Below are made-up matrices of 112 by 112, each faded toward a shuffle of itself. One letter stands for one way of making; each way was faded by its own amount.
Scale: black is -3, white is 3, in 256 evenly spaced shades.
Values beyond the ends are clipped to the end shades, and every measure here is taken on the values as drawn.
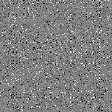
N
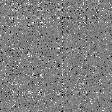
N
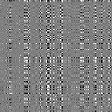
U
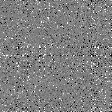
N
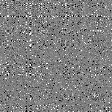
N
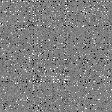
N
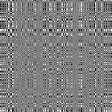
U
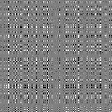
U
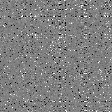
N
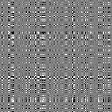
U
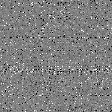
N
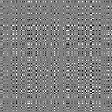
U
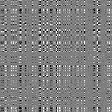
U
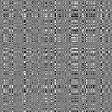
U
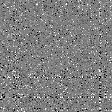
N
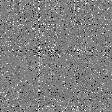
N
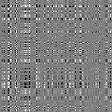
U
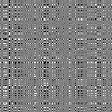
U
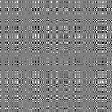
U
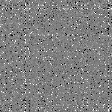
N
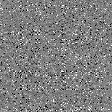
N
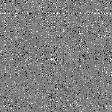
N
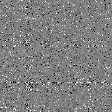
N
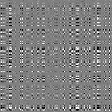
U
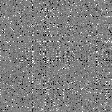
N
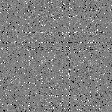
N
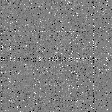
N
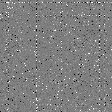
N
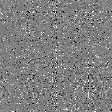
N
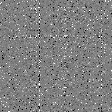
N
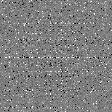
N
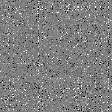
N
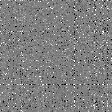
N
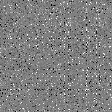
N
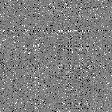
N
